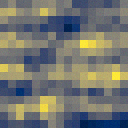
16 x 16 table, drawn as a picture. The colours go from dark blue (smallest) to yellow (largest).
Slope: none. Stripes: horizontal, repeating 4 times. Grain: streaks across. Ninth with the lowest average: bottom right. Ninth with the highest average: middle right.
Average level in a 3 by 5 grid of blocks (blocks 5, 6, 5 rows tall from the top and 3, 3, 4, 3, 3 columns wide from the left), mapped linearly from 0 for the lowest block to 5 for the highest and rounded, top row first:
3 2 0 1 2 | 3 1 3 5 4 | 1 2 2 0 0
